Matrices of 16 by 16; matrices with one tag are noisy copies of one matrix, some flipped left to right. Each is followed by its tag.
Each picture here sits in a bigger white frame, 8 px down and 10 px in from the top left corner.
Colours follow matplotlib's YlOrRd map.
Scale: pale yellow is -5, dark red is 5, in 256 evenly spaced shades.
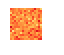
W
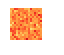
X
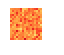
X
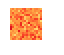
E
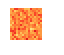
X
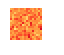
E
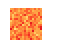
E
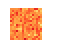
X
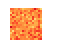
W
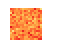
W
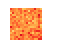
W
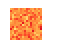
E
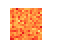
W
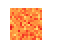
E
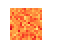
E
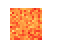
W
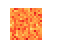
X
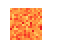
E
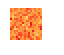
E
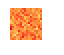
E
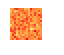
X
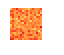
W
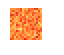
X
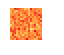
X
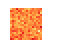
W
